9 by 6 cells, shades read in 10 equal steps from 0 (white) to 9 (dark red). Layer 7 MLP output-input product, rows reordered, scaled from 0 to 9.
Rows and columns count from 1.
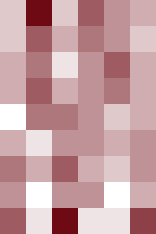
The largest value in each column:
6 9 9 6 6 7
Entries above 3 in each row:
3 3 3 3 3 3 3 3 3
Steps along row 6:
down up same down up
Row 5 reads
0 5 5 4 2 3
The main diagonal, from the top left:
2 6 1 4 2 4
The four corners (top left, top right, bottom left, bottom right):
2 3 6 7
